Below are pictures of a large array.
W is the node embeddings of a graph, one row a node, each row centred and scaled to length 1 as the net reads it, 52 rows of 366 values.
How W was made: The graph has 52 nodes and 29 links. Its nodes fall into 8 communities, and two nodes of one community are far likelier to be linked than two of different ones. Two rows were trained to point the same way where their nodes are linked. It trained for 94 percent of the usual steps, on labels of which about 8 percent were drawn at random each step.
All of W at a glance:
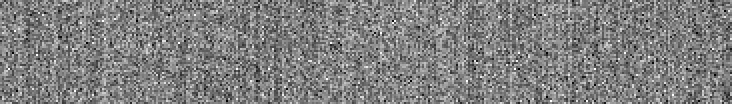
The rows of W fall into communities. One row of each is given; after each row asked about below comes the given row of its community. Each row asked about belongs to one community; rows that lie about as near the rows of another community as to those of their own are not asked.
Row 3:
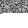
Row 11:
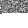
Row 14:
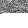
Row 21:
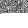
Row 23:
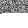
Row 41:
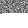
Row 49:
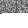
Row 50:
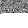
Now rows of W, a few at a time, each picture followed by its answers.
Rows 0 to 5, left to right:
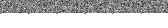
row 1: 23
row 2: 21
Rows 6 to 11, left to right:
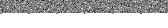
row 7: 11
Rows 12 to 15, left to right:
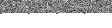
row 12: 49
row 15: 23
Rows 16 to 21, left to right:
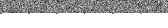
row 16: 3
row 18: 3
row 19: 23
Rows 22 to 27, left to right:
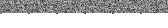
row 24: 49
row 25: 41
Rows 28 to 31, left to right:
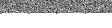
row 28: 50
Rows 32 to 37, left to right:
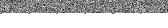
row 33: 14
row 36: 3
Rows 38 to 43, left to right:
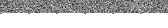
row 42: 49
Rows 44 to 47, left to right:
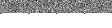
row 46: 50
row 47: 50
